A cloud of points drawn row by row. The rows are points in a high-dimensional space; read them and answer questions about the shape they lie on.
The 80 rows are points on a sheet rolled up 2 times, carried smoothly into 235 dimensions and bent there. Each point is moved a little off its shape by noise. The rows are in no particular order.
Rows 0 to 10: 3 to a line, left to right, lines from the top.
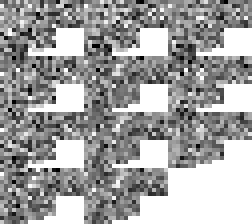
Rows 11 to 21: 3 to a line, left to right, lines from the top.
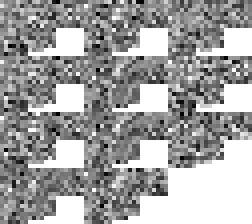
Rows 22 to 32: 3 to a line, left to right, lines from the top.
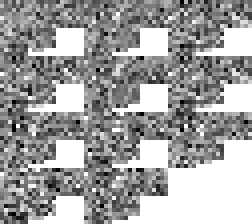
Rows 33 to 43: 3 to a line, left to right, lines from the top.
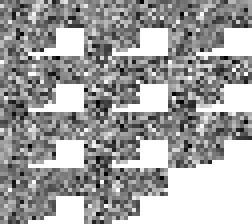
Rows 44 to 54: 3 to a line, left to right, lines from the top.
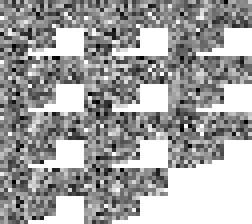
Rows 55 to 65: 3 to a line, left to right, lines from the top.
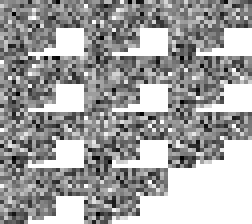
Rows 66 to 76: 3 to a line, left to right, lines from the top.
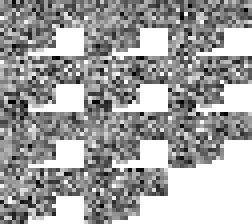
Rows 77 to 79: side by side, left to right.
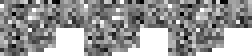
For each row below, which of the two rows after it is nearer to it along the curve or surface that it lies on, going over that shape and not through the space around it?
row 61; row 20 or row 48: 48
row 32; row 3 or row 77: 77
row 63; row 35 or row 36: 36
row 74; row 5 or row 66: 5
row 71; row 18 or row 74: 74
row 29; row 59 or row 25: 59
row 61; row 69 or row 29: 69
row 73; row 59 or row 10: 59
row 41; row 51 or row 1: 51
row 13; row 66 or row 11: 11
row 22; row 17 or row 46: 17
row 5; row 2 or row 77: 77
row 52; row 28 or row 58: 28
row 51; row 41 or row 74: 41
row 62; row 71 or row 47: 71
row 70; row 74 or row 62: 62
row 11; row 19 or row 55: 55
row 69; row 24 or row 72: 24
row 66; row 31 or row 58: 31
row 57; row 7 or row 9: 9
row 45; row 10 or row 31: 31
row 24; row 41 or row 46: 41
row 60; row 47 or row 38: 38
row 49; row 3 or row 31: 3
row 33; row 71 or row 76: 76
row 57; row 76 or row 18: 76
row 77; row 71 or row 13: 13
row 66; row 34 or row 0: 0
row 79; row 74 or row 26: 74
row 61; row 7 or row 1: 1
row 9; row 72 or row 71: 72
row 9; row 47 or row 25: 47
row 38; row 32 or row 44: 44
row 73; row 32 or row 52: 32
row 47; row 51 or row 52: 52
